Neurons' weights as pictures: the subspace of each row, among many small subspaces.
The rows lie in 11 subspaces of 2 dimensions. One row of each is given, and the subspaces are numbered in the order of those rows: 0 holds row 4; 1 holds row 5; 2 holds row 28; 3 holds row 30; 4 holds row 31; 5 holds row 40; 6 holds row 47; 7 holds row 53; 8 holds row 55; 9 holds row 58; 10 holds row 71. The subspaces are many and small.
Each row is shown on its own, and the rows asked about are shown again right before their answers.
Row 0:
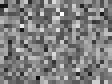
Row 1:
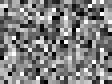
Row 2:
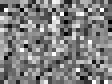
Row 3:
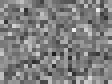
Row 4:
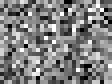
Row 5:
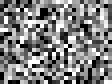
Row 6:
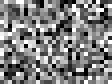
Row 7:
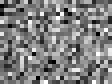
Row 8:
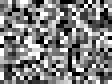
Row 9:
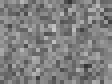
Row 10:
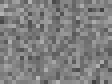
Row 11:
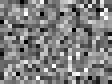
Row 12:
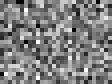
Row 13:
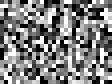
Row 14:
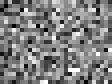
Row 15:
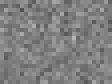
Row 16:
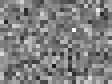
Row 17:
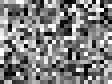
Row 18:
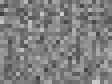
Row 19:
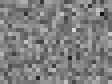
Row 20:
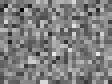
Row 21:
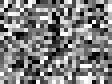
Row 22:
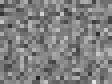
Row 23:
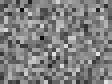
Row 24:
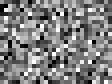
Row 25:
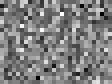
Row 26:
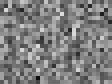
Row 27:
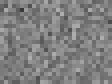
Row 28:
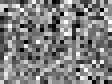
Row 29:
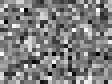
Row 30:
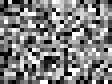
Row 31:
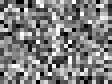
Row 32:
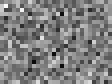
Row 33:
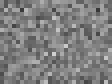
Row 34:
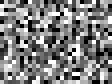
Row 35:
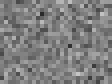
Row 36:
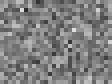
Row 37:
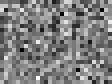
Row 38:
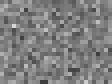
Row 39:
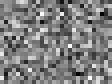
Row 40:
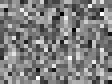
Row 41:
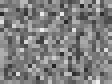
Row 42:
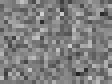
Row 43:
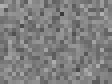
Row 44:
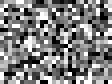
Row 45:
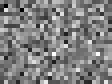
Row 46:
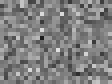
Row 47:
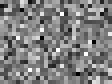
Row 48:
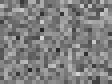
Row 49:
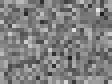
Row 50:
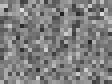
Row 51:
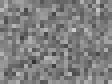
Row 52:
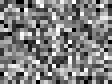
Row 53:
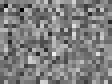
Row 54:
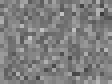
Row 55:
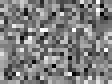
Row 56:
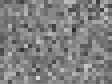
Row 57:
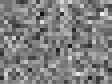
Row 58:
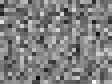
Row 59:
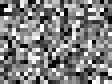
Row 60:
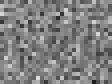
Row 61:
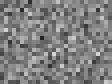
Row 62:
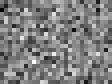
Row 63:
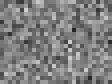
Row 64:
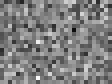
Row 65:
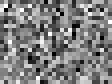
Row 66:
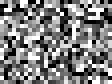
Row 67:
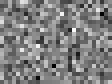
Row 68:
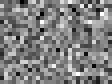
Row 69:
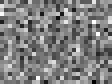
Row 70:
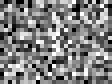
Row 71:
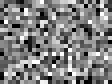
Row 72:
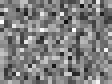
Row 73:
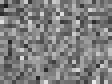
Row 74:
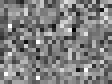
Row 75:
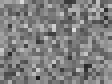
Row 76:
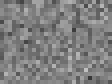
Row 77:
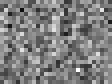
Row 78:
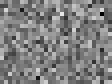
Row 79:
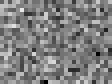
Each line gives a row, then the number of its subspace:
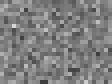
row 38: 3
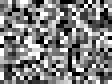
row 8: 7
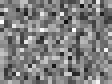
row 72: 3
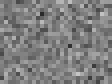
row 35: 1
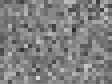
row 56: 0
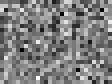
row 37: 2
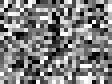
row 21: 0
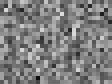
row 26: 7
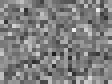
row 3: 10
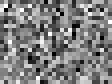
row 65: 7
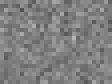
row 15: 2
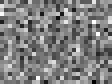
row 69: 9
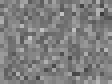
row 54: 8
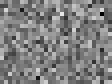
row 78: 5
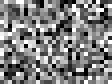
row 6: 4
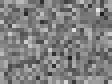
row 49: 5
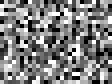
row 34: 9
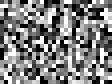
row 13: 5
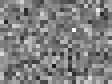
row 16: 10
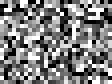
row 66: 6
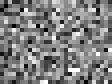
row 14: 3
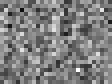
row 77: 4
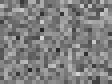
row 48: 6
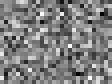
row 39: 1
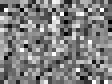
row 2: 2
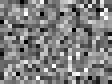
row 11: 10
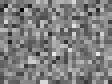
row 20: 7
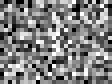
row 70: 0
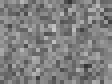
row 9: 0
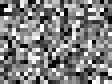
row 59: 6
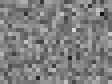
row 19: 5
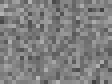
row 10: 3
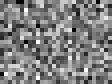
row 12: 4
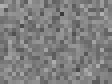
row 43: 8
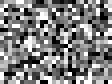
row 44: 10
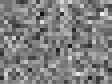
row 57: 1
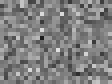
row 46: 6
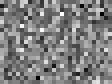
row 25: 8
